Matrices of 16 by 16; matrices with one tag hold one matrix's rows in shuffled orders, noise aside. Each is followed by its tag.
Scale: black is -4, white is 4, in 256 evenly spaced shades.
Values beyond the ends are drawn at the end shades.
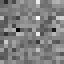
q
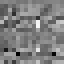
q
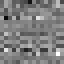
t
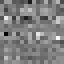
t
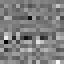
t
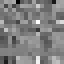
q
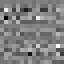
t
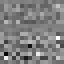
t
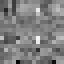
q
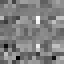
q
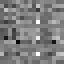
q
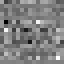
t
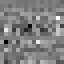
t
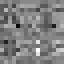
q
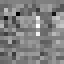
q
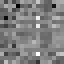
q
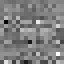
t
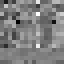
q
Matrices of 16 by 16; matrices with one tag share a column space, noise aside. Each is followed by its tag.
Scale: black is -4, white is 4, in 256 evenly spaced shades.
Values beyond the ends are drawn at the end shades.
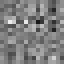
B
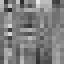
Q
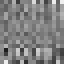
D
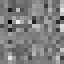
B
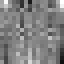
Q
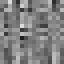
Q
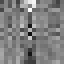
Q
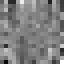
D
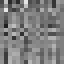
Q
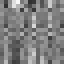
Q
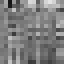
Q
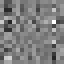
B
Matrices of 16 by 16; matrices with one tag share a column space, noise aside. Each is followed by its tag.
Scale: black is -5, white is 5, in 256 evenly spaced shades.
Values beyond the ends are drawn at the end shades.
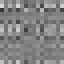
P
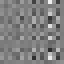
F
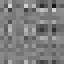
P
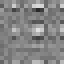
P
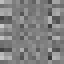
F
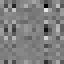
P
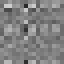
P
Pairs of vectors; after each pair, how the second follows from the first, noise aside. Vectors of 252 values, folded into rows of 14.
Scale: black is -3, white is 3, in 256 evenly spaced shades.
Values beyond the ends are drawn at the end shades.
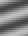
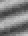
reversed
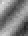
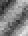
reversed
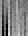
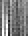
negated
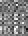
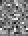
sign-scrambled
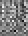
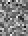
shuffled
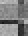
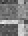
negated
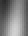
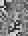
sign-scrambled
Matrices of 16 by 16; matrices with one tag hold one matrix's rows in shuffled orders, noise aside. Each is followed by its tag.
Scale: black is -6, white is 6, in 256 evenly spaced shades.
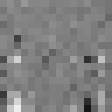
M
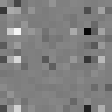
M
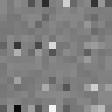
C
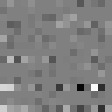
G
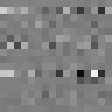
G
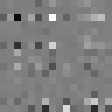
C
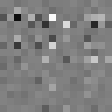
C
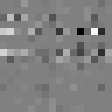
G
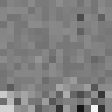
G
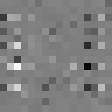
M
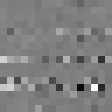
G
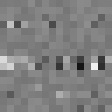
G
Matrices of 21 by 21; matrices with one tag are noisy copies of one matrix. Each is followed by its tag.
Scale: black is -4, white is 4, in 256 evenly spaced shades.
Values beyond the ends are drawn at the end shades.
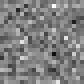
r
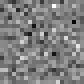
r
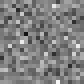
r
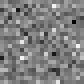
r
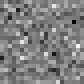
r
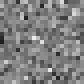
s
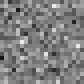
r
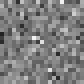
s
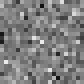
s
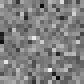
s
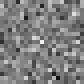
s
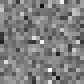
s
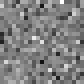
s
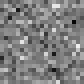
r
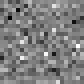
r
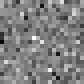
s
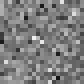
s
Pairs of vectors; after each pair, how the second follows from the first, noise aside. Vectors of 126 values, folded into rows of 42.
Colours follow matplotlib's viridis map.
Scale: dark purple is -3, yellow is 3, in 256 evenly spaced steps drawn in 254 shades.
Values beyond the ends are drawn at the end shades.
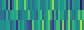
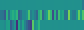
partly zeroed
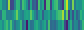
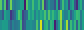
shuffled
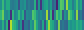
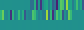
partly zeroed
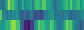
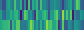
shuffled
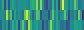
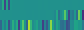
partly zeroed
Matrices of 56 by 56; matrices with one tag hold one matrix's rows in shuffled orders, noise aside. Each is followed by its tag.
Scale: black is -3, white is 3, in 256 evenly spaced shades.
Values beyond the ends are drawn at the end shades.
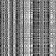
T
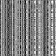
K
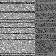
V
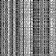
T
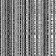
K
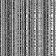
K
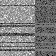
V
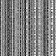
K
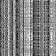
T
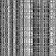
T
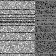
V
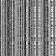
K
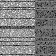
V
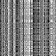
T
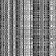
T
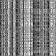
T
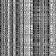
T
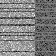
V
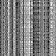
T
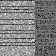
V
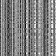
K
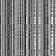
K
